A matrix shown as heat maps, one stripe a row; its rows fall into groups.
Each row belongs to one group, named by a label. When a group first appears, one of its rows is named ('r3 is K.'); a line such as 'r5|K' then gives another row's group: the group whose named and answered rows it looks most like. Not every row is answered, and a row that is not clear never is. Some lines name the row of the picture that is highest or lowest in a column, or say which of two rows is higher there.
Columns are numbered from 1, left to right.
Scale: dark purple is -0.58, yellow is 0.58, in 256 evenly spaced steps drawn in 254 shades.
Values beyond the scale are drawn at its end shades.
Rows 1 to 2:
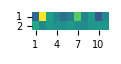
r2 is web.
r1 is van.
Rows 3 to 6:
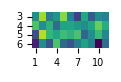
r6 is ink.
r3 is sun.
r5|van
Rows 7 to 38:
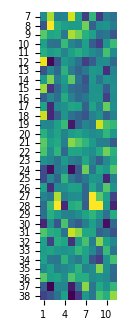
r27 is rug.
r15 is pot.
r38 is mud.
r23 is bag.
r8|van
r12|pot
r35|rug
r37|mud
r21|sun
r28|rug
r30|ink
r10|bag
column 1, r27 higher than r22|No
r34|bag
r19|mud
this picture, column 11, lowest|28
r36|sun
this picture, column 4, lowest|28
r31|sun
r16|ink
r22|web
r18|pot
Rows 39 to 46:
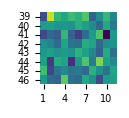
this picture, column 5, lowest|44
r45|pot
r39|van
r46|bag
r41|ink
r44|mud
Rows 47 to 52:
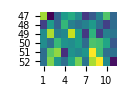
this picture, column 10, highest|47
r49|sun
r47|pot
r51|rug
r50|rug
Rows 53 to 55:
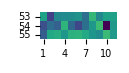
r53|pot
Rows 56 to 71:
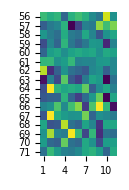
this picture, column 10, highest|56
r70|bag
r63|ink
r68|bag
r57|mud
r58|bag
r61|sun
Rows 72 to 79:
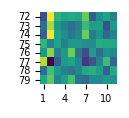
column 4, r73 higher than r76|No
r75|web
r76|sun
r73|van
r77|pot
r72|van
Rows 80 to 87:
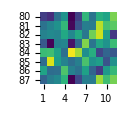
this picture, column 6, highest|84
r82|rug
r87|mud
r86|bag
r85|van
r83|mud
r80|mud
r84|sun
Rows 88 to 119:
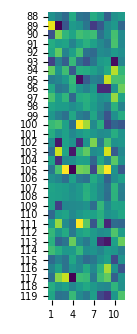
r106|bag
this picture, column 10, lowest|93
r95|mud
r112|web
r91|web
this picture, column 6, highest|100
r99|bag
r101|web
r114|sun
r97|web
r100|sun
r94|web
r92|sun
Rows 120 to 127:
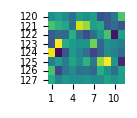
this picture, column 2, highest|123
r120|bag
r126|pot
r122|ink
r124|pot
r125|rug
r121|sun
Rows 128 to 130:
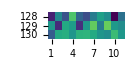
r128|ink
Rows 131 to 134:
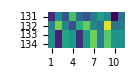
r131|ink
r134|mud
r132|rug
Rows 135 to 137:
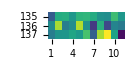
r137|rug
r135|van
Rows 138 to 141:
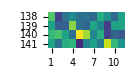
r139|bag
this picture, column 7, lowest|138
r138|pot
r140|sun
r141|mud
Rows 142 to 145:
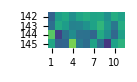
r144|pot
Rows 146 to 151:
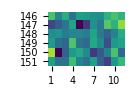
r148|bag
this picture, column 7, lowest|150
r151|bag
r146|web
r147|mud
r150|pot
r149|bag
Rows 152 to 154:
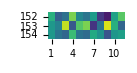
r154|bag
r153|rug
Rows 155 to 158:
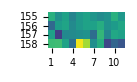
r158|sun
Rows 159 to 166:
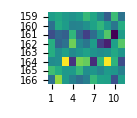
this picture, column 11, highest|162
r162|bag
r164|rug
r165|sun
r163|web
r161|ink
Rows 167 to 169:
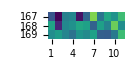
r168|pot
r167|mud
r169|bag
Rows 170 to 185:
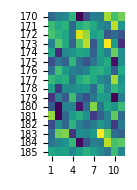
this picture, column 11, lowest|173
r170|mud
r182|ink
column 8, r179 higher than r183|No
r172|sun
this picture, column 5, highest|172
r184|mud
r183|rug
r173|rug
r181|pot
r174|pot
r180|mud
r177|web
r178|pot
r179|ink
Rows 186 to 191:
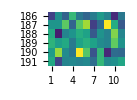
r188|pot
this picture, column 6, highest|187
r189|web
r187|rug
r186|ink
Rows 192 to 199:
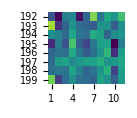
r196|ink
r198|ink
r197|van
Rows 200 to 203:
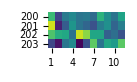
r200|pot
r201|pot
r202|sun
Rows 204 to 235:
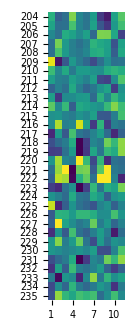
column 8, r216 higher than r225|Yes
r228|ink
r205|bag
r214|web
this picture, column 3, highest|221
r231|mud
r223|mud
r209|pot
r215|bag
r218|mud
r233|mud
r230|bag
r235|van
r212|ink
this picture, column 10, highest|214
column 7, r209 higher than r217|No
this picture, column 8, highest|222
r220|sun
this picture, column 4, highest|204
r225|pot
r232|ink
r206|rug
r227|van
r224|bag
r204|bag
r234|ink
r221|rug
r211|bag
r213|pot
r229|sun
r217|ink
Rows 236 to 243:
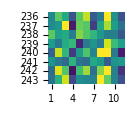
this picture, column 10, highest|239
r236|rug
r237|rug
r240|rug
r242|rug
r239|mud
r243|rug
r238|sun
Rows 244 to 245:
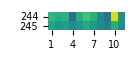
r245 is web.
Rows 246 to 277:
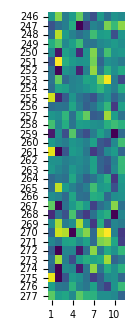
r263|bag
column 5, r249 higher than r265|Yes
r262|bag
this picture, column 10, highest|267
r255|pot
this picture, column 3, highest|270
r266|bag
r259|ink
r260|bag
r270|rug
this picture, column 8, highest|270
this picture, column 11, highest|247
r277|sun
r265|van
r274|mud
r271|rug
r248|van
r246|sun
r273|rug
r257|rug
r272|mud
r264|ink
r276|bag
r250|mud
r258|web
